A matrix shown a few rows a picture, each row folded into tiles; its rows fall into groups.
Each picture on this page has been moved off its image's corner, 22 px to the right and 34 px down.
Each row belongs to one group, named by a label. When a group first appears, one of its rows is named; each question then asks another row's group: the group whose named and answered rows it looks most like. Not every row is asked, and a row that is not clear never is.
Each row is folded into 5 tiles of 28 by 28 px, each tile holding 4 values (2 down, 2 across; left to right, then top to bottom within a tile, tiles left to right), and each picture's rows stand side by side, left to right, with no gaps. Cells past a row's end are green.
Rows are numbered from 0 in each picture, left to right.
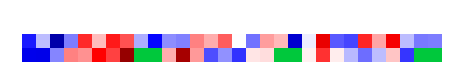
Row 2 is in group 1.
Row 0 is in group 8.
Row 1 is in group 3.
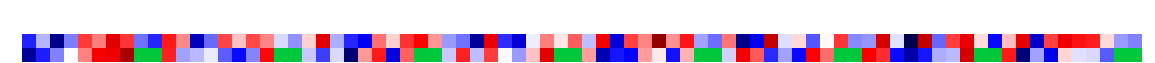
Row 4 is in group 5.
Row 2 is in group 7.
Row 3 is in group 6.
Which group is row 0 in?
8
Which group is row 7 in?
5
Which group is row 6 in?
1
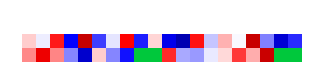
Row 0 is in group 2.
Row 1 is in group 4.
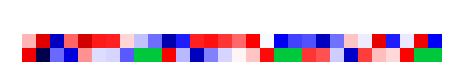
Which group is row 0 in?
5
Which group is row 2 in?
3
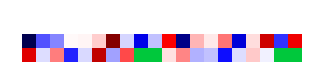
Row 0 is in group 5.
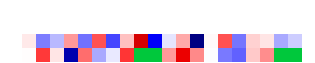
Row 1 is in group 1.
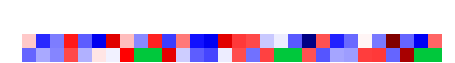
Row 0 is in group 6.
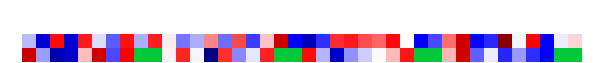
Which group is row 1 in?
3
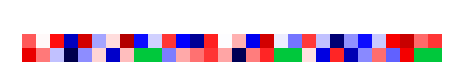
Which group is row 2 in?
7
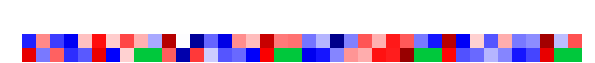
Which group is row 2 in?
8
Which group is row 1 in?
7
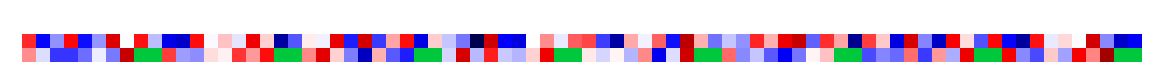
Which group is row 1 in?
4
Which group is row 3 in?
6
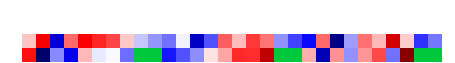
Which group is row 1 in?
8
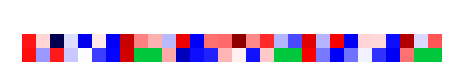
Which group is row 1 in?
5
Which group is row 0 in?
7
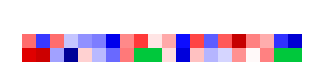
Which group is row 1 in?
4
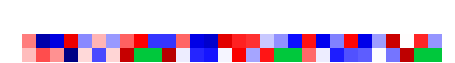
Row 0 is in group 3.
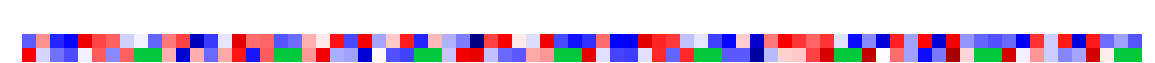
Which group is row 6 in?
4
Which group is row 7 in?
4
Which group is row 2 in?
2
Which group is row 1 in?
5
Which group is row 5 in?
8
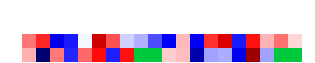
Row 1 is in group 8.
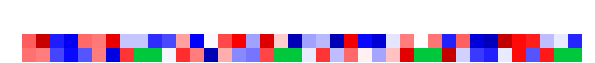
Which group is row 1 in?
3
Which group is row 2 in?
6
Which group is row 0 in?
1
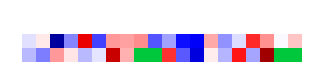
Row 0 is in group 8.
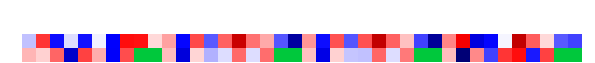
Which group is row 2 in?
4
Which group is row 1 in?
4
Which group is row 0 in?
7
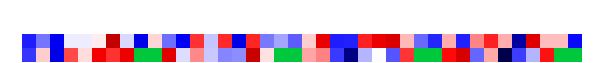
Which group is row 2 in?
1
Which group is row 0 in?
8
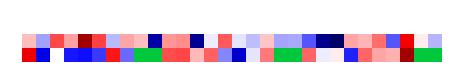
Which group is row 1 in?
1
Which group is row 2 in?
3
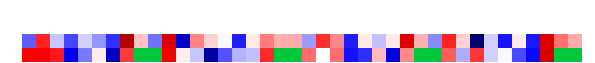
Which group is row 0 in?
7
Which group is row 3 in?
7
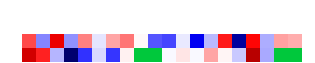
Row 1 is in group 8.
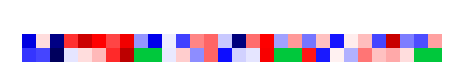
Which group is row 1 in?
6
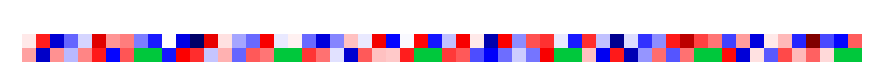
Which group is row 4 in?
7
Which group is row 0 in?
5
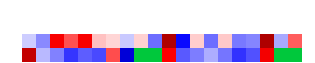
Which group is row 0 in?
4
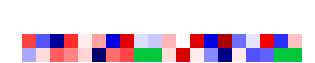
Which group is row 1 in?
2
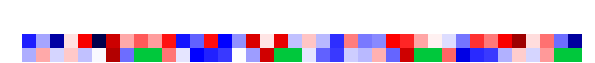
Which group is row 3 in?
4
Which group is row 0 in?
8
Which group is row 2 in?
6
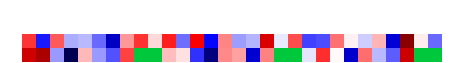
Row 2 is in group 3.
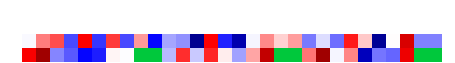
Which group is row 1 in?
6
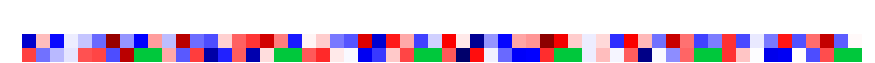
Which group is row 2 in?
1
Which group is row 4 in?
6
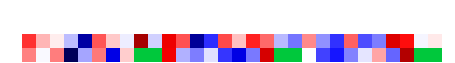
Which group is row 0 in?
7
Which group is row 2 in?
6
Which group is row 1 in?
1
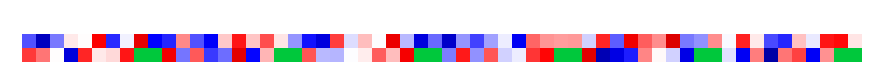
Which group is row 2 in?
4
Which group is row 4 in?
5
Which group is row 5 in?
7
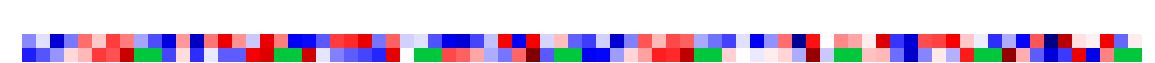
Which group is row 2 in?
4
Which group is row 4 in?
8
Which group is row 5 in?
8
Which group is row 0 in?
8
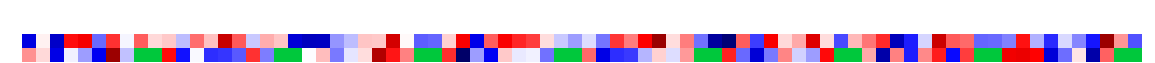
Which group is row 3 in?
5
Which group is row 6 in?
5
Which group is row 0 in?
8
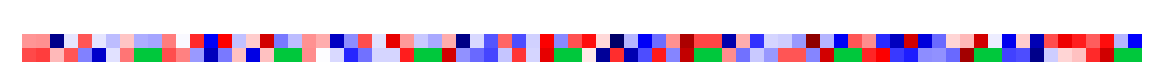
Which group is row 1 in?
2
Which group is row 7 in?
8
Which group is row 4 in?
7
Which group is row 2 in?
1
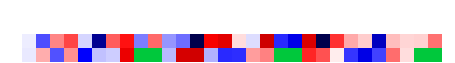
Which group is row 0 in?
6
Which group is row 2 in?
2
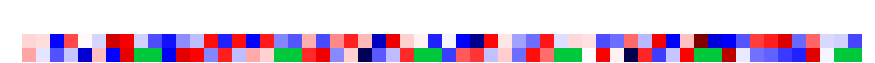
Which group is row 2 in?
6
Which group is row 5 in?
4
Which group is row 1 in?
3
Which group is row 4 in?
3
